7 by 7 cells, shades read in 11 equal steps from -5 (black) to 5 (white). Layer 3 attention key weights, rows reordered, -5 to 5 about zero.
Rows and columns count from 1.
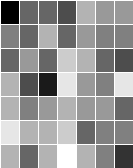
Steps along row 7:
down up up down down down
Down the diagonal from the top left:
-5 -1 -1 4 1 0 -3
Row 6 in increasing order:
-1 0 0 2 2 3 4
